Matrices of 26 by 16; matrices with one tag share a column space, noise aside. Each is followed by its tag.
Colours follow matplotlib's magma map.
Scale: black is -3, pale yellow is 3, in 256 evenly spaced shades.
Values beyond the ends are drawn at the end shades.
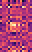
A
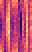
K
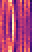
K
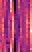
K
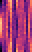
K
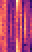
K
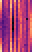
K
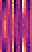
K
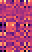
A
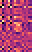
A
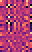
A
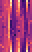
K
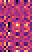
A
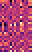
A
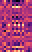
A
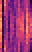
K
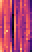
K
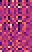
A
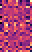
A
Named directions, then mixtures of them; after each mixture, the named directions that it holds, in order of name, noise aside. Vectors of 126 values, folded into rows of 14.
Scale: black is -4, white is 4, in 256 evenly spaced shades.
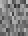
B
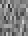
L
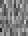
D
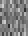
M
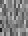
D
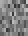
B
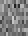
B, D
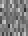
M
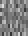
M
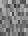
B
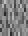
D, M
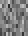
B, L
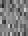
M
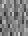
D, M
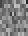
B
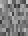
B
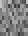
B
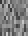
L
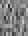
L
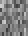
B, M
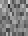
B, L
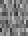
D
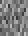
L, M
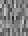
D, L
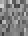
B, M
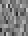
D, L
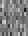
M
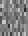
M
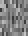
D, M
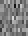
B, D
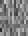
D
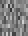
L, M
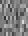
L
